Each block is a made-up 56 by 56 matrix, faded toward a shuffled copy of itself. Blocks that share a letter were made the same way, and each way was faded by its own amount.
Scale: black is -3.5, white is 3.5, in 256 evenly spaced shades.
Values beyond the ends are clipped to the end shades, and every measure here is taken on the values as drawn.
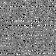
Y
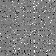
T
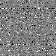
Y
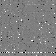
T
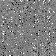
T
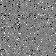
T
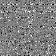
Y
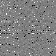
T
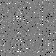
T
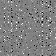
T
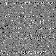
Y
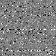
Y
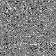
Y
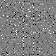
T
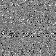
Y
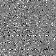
Y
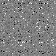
T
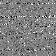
Y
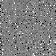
T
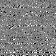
Y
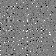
T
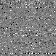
Y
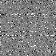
Y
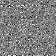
Y
